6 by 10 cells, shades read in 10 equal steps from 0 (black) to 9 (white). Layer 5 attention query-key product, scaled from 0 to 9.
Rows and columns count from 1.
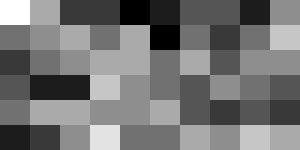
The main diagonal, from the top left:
9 5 5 7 5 4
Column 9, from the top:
1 4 5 4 3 7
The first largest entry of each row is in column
1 10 4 4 2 4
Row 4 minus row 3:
1 -3 -4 1 -1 0 -3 2 -1 -2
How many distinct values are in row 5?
5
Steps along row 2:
up up down up down up down up up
